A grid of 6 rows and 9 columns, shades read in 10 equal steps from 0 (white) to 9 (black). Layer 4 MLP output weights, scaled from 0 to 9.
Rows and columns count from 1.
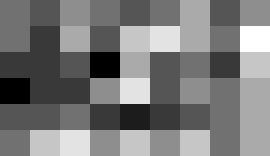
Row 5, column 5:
8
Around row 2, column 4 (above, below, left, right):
5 9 3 2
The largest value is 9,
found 2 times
